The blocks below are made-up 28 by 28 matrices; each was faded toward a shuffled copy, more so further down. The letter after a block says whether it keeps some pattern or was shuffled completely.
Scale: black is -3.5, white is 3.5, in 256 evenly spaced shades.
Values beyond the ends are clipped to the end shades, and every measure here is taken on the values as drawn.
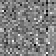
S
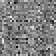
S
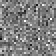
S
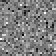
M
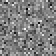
M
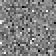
M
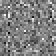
S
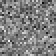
M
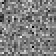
S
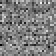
S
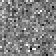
M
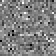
S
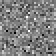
M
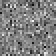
S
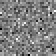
M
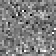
S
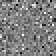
S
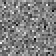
M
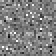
S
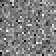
M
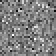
M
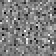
S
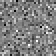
M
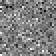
M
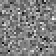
M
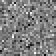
M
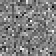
M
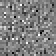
S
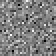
M
